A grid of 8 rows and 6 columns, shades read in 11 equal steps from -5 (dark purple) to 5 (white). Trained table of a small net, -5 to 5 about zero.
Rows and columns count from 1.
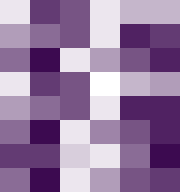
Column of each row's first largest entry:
1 4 3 4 4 3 4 3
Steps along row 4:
down up up down down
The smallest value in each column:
-3 -5 -2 0 -4 -5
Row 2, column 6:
-3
